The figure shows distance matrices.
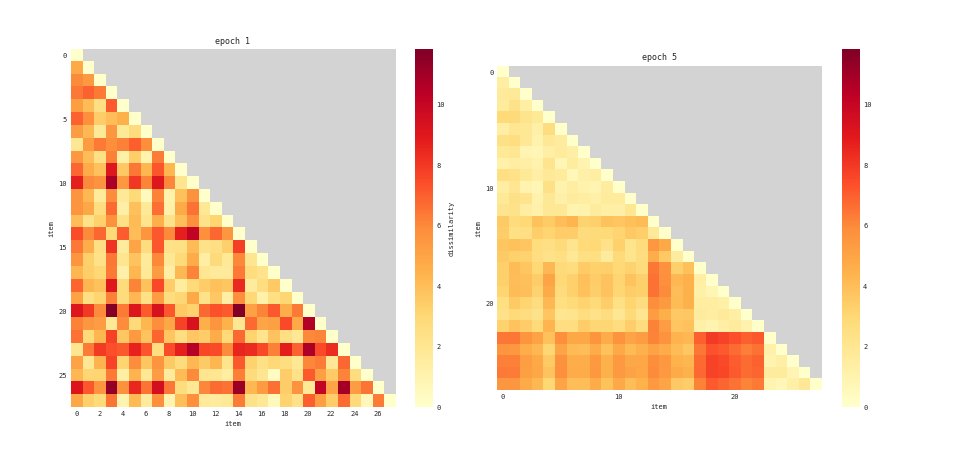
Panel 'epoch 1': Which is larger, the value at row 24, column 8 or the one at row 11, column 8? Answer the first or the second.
the first
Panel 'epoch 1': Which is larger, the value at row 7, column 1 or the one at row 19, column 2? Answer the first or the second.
the first
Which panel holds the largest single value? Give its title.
epoch 1
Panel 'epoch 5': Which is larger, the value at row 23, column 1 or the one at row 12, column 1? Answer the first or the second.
the first
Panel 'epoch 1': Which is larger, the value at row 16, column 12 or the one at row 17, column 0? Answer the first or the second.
the second
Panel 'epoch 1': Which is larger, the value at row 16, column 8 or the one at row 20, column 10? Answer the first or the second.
the second
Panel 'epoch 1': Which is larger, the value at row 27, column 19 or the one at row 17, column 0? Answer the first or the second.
the second
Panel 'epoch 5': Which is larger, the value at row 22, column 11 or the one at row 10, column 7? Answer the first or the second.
the first
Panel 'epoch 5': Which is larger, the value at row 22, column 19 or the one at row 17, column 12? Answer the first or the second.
the second
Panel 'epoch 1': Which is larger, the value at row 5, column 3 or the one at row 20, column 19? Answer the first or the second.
the second
